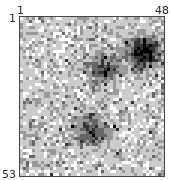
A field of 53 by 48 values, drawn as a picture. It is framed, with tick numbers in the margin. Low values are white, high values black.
Mirror symmetry: none. Ninth with the highest average: top right. Odd rows or columns: none. Average level on the scale: 30%. Bumps: three.
